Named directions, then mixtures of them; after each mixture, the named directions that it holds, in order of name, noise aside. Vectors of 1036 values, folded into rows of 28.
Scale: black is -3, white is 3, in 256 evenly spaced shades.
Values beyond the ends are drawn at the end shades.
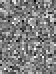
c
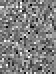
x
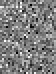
x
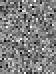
c, x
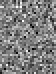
c, x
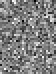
c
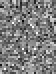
c, x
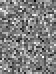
c, x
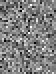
c, x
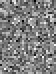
c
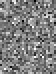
c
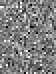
x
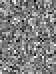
c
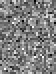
c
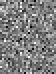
c, x
